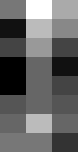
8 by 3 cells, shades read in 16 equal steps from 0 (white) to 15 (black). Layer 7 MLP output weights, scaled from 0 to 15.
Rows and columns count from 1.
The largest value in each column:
15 9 14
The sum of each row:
13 25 28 38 35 29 22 28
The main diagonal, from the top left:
8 4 11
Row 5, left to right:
15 9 11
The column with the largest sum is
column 1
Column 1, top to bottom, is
8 14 11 15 15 10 9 8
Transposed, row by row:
8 14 11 15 15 10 9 8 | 0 4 6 9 9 9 4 8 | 5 7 11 14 11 10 9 12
